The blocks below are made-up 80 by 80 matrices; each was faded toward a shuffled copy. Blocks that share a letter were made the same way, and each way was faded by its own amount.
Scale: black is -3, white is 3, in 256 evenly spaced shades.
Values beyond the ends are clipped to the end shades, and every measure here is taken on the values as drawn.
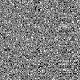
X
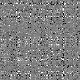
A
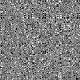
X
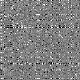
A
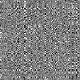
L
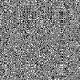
X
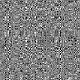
L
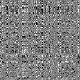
L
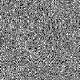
X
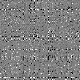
A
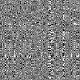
L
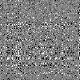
A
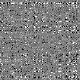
A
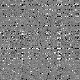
A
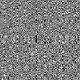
L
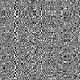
L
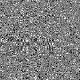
X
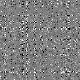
A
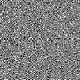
X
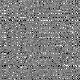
A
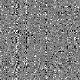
A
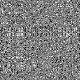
X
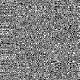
X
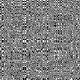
L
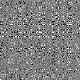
A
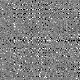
A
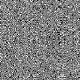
X
